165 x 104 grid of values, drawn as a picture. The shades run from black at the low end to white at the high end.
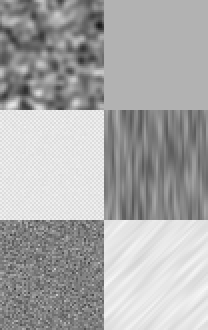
The table splits into 3 rows of 2 panels. Panel 1,1: middling, blotchy, strong in contrast. Panel 1,2: high, flat. Panel 2,1: very high, checkered, faint in contrast. Panel 2,2: middling, streaked downward. Panel 3,1: middling, fine-grained. Panel 3,2: very high, slanting up to the right, faint in contrast.
